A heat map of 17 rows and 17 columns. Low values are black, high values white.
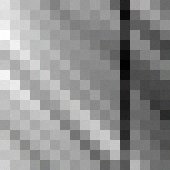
Calmest part: top middle. Slope: up to the left. Odd lines: column 13. Ninth with the lowest average: middle right.
